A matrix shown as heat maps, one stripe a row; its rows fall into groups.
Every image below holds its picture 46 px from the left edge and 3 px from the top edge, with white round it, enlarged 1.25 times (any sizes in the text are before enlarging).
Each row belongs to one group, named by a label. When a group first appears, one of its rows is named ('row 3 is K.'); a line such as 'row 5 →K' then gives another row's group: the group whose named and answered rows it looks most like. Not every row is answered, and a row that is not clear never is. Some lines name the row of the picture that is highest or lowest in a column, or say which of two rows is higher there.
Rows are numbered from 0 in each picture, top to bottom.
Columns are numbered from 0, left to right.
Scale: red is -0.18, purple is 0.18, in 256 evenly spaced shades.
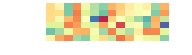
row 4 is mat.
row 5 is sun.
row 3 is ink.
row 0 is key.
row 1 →key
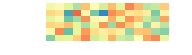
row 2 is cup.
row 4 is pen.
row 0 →cup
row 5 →mat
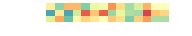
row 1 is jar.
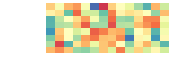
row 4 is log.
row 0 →ink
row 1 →key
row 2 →mat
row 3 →mat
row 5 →log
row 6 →pen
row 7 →sun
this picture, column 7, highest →7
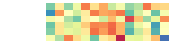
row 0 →jar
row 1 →log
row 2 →cup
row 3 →log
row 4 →log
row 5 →ink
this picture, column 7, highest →0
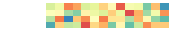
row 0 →ink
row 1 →cup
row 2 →pen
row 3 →jar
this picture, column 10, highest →3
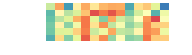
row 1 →log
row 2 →mat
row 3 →jar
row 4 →mat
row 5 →jar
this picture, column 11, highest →1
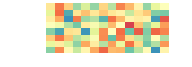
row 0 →sun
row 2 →key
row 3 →cup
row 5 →sun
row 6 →cup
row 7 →log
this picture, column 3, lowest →2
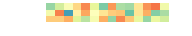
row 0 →mat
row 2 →sun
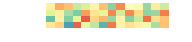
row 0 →sun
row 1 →cup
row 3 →key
